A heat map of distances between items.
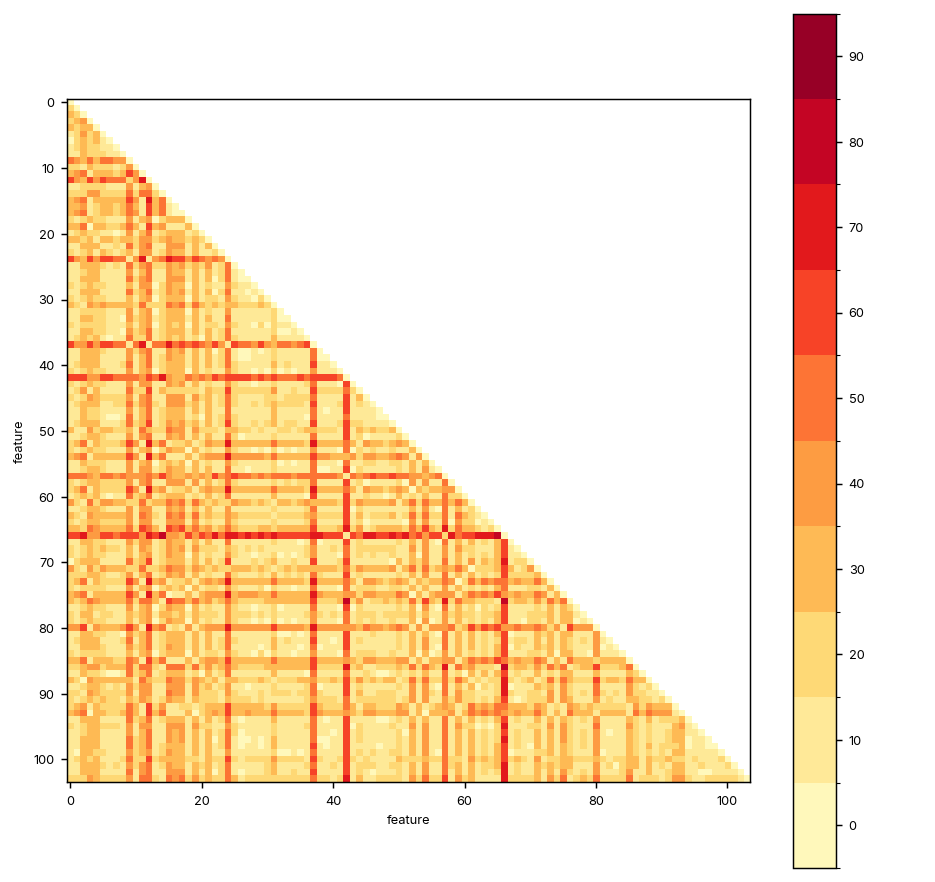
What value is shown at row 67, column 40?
10
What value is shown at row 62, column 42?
60
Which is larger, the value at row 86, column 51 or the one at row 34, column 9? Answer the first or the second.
the second
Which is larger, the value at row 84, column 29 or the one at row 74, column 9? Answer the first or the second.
the second
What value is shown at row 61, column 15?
50
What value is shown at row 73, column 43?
30
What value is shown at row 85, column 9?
50
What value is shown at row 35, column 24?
50
